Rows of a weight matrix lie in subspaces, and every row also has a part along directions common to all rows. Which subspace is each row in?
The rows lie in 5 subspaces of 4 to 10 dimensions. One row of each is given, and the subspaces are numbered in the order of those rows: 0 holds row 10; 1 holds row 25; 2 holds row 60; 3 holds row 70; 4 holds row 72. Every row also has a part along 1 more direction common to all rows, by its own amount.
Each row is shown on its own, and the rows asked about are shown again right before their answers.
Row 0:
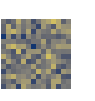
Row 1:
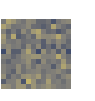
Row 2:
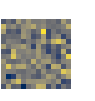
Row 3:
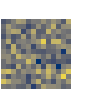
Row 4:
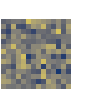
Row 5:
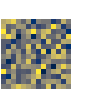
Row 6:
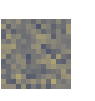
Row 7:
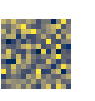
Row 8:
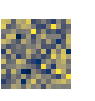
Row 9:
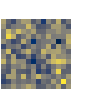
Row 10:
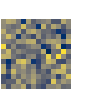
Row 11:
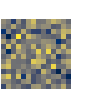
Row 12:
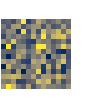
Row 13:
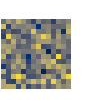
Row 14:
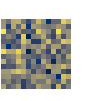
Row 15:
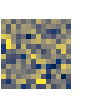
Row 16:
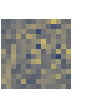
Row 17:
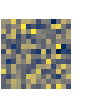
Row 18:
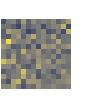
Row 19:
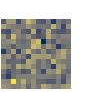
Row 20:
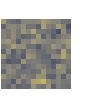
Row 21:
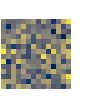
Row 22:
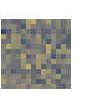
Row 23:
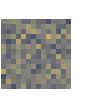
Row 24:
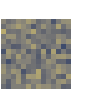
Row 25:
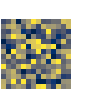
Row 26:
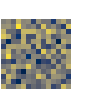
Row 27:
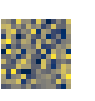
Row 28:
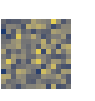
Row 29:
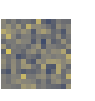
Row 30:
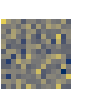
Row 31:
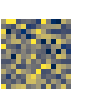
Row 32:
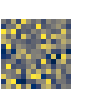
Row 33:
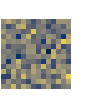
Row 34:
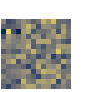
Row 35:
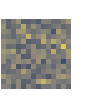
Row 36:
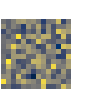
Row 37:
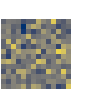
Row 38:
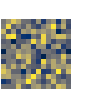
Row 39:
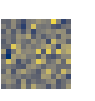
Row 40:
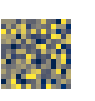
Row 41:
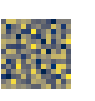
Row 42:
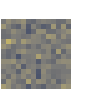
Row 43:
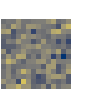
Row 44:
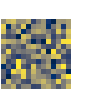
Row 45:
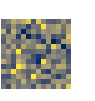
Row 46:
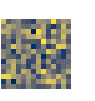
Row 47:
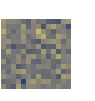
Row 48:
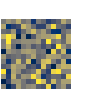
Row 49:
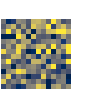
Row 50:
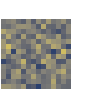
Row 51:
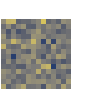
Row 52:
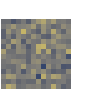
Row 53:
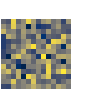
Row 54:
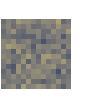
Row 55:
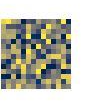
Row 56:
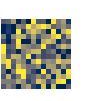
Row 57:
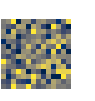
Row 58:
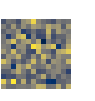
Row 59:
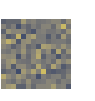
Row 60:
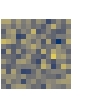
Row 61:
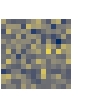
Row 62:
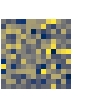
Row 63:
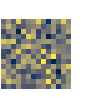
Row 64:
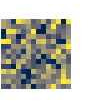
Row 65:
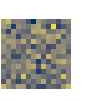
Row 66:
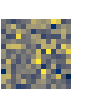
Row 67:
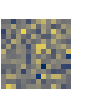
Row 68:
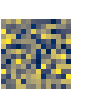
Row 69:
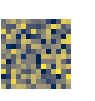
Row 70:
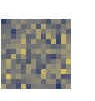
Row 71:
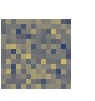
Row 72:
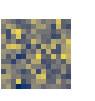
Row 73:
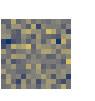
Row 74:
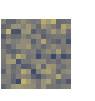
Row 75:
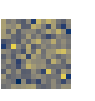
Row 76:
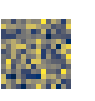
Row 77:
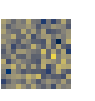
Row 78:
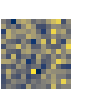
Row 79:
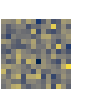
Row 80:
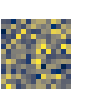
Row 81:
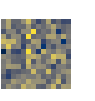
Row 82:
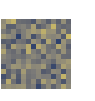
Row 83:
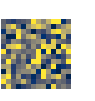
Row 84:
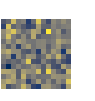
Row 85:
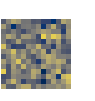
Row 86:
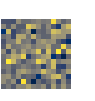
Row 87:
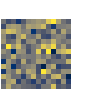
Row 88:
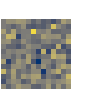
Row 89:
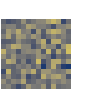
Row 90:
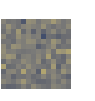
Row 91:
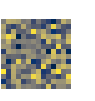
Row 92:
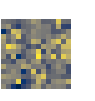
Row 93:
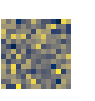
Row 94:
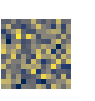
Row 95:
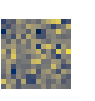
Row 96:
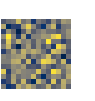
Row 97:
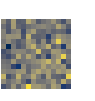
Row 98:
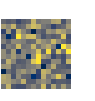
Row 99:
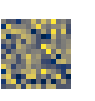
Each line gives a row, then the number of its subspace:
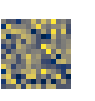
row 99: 0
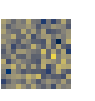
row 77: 2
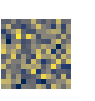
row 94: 4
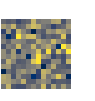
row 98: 1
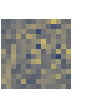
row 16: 1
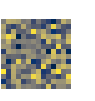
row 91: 4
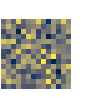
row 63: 2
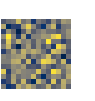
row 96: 4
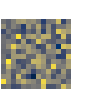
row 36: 0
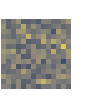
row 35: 1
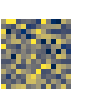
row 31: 2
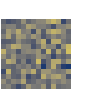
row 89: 2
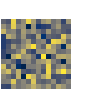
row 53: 3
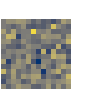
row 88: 2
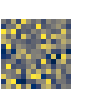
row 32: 0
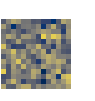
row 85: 4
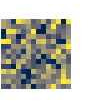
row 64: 2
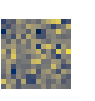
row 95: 1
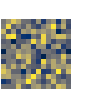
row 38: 1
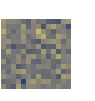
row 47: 1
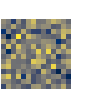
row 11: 2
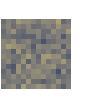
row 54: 1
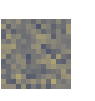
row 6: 0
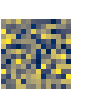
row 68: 3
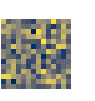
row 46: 1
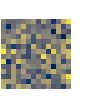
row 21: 1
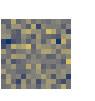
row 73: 3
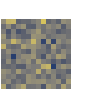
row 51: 2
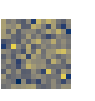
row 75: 3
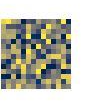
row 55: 3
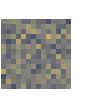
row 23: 3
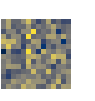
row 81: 1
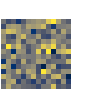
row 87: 0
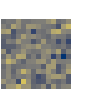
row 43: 4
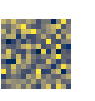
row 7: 3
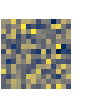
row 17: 3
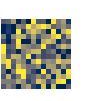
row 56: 3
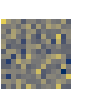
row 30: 3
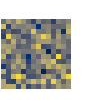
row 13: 0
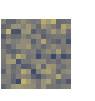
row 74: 4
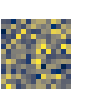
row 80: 0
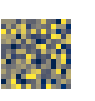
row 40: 0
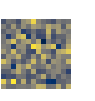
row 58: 1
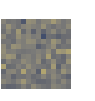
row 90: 0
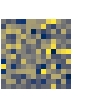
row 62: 0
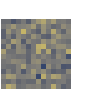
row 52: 0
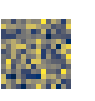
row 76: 2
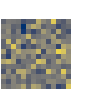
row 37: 3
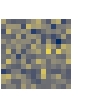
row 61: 2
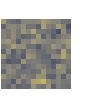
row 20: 4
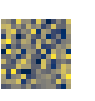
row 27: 2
